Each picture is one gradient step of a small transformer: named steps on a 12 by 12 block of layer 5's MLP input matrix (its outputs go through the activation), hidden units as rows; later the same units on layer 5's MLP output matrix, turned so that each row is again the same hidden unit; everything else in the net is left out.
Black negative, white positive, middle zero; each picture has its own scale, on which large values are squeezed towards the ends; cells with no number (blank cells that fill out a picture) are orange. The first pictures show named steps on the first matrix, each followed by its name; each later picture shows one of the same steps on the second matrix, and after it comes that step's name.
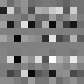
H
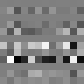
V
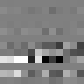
V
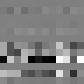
V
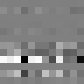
V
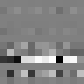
V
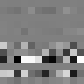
V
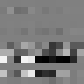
V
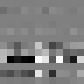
V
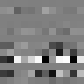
V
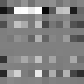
H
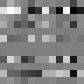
H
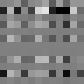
H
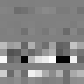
V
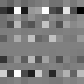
H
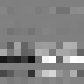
V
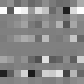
H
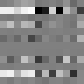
H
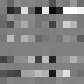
H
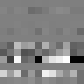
V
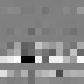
V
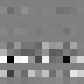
V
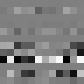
V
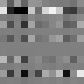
H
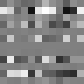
H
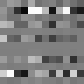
H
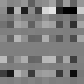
H
